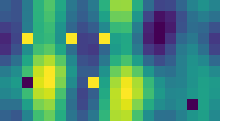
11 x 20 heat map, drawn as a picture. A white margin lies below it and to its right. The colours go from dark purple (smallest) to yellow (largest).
Stripes running up and down repeat 3 times from left to right. Six lone cells stand out: four far higher and two far lower than their neighbours. The top right is the ninth with the lowest average.
